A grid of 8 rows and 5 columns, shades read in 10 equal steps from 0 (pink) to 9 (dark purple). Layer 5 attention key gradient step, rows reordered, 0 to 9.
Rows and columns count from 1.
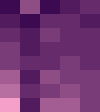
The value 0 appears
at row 8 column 1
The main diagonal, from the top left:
9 9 6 7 7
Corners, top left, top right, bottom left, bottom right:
9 7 0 6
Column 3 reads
9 7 6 7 7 5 6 4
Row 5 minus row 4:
0 -1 0 -1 0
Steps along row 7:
up down down up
